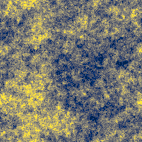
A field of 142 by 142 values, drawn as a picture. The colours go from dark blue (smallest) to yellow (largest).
Average level on the scale: 50%. Grain: blotchy. Ninth with the lowest average: centre. Mirror symmetry: none. Histogram: bell-shaped. Odd rows or columns: none.
